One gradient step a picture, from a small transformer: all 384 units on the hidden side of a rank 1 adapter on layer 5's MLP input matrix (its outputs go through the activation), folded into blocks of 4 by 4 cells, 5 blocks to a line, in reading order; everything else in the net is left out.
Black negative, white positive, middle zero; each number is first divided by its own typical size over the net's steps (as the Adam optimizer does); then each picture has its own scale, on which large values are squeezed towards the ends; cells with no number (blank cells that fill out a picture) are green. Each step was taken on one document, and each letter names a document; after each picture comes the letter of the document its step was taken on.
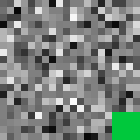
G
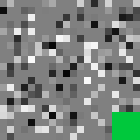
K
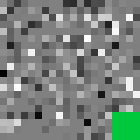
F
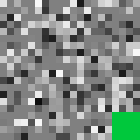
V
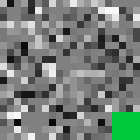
K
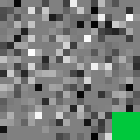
F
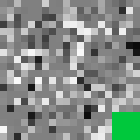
V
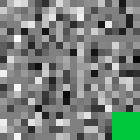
V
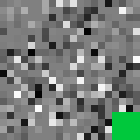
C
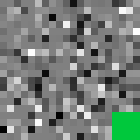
C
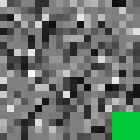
V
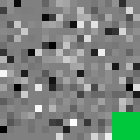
F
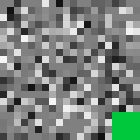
V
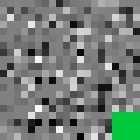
C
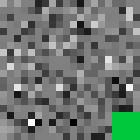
C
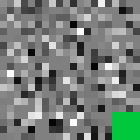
C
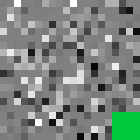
C
